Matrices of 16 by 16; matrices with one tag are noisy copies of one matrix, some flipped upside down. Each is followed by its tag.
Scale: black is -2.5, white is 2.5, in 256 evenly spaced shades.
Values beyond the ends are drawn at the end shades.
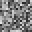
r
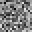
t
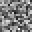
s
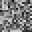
r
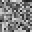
r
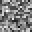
s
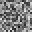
t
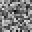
s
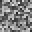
s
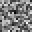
s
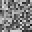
r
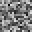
s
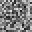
t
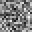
t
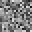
r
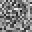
t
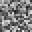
s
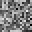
r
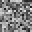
r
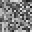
r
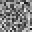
t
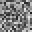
t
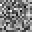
t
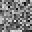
r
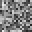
r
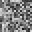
r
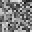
r
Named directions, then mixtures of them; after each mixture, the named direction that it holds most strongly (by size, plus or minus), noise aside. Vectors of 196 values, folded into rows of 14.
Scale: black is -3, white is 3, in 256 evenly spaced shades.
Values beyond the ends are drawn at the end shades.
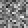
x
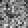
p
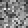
p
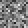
x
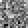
p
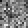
p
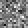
x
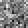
p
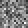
p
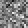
x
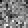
p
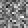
x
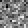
x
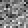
p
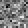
x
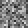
x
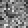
p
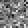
x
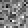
x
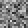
x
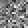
x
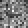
p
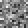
x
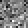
p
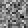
x
